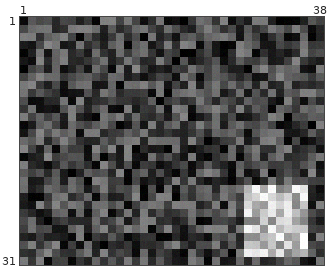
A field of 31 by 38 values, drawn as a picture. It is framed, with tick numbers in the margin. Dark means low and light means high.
The ninth with the highest average is the bottom right. An odd patch, higher than its surroundings, sits in the bottom right. On average the colour sits 30% of the way up the scale. The halves do not mirror each other. No single row or column stands out from its neighbours.
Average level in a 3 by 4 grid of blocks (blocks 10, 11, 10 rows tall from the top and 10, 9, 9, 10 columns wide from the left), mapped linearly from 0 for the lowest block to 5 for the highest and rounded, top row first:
0 0 0 0 | 0 0 0 0 | 0 0 0 5
